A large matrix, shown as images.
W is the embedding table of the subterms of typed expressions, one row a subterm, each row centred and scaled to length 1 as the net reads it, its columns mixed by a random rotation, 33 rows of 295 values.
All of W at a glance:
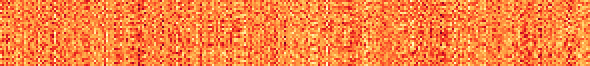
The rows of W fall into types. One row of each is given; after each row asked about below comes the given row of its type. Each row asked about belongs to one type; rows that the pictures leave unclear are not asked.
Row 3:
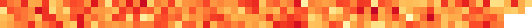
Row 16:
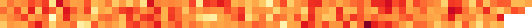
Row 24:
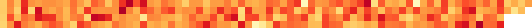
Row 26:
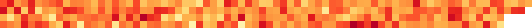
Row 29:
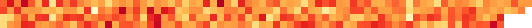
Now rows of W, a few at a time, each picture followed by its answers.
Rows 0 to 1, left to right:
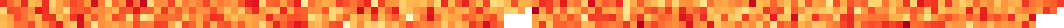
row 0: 3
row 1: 29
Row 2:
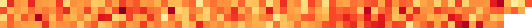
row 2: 24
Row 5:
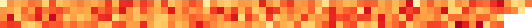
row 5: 24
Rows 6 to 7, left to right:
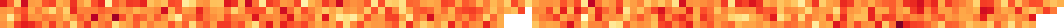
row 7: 16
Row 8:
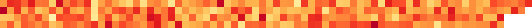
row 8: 29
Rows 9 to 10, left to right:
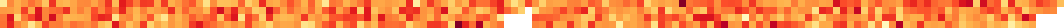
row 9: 24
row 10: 16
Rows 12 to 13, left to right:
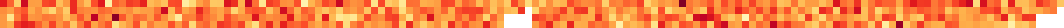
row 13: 16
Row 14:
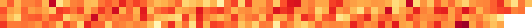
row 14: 26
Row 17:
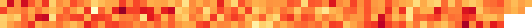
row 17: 29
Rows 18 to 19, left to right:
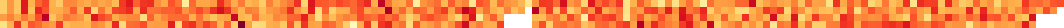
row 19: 29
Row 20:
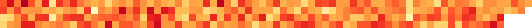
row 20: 29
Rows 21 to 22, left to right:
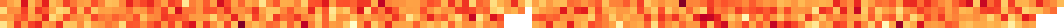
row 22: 16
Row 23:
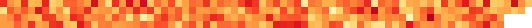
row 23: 3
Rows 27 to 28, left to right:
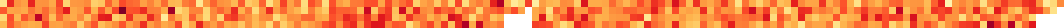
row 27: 24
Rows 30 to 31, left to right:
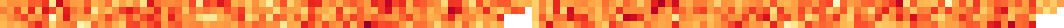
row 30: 16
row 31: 24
